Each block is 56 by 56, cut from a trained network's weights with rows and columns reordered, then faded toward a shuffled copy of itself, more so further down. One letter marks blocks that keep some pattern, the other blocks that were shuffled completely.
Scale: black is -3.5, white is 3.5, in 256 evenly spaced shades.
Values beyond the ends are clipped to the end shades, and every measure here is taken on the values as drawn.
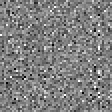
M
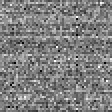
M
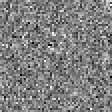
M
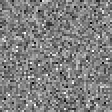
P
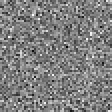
P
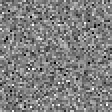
P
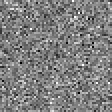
P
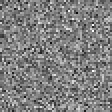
P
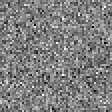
P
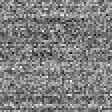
M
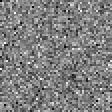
P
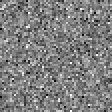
P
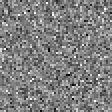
P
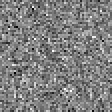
M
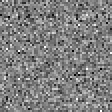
M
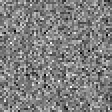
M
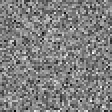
M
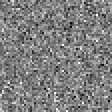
P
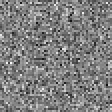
M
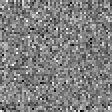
M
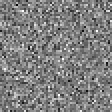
M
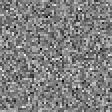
P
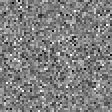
M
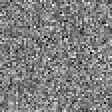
P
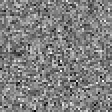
M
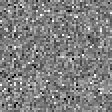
M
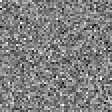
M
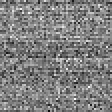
M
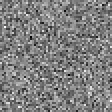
M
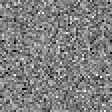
P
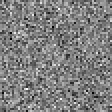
M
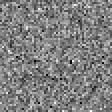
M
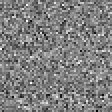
M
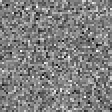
M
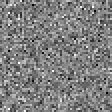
P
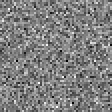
P
